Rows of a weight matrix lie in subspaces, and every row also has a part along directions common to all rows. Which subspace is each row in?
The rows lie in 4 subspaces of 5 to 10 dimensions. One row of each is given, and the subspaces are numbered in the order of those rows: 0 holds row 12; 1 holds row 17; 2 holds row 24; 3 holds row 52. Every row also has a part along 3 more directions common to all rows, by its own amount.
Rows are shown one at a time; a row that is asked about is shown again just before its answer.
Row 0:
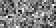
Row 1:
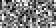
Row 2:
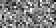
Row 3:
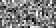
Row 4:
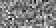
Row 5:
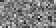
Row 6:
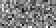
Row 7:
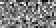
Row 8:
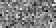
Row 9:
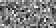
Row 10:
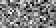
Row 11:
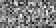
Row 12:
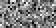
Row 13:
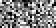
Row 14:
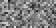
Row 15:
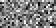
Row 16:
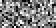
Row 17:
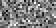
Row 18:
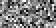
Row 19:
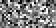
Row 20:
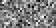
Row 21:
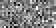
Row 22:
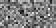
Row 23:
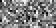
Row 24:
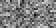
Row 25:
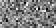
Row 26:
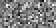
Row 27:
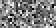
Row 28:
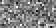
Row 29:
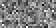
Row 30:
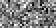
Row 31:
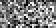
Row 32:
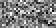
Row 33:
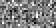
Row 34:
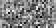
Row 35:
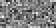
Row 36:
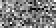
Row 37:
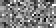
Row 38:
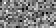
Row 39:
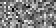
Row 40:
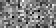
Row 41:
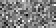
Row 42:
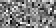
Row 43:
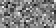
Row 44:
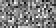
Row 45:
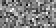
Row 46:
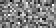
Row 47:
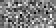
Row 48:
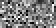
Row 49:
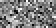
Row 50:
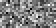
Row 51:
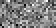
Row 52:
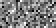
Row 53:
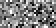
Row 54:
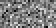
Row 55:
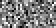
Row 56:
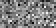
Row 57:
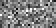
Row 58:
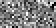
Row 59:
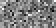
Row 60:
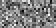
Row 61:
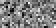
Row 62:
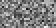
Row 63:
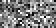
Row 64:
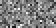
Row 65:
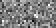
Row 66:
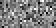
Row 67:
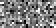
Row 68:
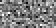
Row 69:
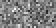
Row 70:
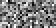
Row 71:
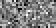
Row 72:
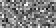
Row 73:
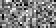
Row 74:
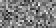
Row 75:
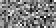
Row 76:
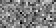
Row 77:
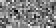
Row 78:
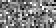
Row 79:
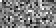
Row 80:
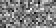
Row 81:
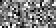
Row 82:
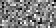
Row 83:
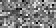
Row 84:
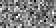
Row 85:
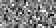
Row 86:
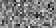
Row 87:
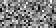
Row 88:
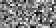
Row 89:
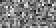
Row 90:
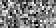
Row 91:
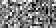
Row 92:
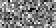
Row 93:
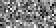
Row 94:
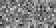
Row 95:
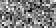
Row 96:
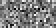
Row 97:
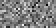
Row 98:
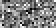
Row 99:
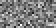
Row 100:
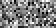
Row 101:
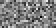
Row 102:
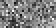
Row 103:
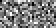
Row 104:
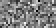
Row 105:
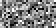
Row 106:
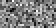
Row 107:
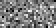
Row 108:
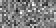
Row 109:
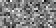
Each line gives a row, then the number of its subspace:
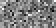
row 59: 2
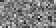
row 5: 2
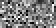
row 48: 3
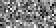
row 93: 0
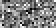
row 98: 0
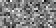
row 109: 2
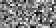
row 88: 0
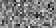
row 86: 0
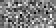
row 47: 1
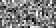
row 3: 0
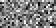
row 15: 2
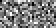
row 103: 0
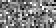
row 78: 1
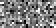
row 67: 2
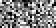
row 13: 2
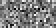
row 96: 3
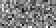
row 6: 1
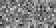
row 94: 0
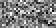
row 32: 3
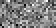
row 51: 2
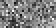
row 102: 1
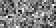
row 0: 1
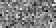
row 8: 1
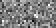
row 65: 0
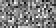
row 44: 1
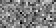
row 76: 2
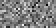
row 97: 3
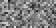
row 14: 3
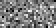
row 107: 0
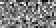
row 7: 2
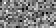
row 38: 1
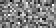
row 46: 2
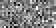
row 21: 1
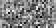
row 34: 1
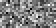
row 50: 2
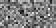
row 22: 3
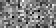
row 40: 2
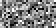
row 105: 1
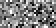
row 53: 0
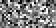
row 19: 2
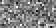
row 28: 3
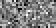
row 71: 0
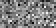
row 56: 1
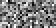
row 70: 3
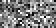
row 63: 3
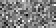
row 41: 3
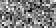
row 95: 3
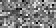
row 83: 2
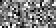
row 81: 2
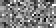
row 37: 3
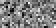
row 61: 2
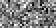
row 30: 2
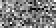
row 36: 1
